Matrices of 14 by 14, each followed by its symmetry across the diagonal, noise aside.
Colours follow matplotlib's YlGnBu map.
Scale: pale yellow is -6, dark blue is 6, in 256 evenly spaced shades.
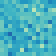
antisymmetric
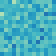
symmetric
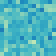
neither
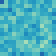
symmetric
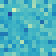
antisymmetric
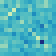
symmetric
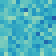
neither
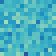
neither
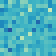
antisymmetric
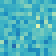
neither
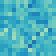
antisymmetric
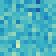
neither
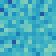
symmetric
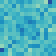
symmetric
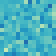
antisymmetric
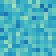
antisymmetric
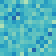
symmetric
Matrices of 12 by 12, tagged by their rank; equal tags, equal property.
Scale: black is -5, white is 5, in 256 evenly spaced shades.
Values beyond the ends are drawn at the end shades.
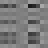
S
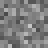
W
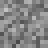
W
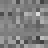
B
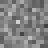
W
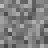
W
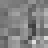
B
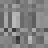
B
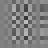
S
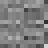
B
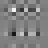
S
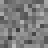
W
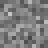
W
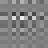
S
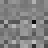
B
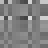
S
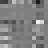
B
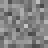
W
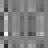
S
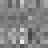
B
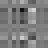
S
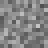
W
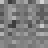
B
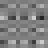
S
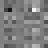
B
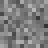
W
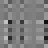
S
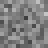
W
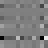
S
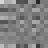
B
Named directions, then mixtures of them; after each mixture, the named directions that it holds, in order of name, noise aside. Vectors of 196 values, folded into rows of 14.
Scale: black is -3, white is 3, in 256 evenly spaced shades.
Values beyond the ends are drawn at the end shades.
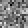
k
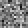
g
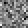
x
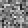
g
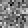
k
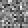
g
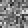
k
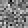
g, k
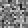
g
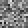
g, k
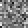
k, x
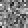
k, x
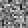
g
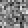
g, k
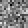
k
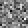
g, x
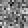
k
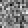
g, k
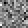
x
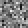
g, x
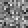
k, x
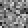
k, x
